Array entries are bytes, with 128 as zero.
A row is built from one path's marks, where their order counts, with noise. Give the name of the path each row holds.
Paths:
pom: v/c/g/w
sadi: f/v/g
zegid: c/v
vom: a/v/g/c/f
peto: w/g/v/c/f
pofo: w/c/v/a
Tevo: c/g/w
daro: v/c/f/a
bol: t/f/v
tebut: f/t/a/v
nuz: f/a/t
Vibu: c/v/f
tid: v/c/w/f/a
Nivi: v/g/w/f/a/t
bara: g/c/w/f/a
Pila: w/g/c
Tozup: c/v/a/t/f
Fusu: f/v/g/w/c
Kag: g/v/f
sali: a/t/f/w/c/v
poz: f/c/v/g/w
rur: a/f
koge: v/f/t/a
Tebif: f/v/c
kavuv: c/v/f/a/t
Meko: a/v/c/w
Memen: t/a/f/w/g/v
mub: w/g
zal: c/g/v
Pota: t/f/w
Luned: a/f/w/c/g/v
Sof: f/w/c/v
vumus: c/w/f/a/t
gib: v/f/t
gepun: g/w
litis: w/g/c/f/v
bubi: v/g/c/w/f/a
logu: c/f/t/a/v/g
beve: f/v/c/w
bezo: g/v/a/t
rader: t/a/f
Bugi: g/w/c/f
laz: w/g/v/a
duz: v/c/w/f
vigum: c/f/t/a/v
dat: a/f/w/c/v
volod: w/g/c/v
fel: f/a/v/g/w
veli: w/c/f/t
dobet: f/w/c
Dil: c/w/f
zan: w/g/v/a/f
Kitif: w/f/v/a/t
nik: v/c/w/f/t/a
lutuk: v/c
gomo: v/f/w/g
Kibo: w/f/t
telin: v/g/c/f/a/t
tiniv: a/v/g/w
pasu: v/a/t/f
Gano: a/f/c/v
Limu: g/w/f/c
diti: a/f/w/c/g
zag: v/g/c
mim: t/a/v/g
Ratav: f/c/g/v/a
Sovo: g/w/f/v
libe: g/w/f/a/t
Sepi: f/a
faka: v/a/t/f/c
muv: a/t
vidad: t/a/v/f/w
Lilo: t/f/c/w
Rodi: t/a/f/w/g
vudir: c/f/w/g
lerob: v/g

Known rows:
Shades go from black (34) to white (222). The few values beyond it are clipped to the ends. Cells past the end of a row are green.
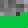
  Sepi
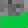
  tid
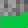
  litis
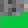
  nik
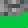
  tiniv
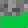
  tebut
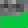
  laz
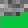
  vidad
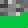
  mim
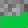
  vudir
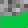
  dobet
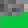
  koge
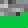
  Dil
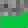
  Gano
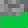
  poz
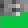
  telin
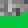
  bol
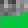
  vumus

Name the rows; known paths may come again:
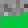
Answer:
Tebif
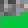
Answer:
vumus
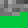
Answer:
Memen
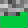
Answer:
Pota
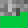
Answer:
bol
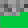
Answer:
lutuk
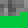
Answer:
bubi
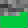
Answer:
Ratav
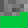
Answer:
koge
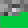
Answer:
gepun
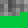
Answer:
bara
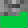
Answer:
tiniv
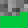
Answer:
tebut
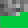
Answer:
bezo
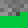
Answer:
zan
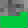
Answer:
tid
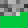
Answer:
zag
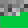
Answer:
Pila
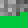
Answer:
Sovo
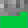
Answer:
Sof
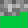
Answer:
gib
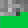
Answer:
Kag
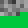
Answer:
rader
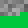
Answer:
vudir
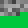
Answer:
pasu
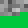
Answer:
dobet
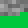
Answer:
poz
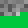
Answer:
diti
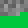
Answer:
Rodi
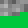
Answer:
Bugi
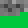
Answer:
pofo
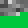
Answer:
mim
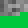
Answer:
kavuv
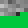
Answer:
duz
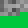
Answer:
Tozup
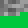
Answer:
faka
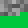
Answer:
pom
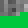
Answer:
nik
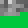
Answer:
sadi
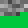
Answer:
vidad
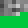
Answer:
telin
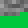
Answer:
fel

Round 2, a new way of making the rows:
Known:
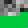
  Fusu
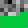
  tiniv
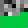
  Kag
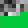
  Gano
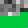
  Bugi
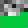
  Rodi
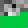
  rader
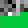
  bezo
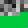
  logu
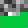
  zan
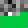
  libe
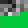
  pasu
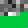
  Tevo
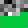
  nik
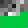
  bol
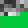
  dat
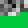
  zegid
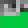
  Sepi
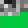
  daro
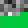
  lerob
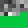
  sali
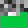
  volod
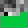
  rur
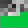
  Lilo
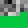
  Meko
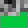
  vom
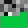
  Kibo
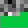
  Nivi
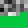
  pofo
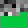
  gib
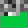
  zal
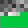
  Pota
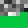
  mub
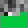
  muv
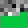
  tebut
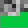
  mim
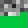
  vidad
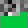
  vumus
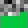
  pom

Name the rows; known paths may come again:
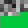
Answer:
logu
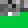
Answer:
gepun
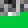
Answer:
Ratav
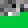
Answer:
tebut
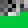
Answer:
Tozup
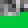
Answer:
fel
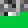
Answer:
zal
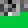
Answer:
vumus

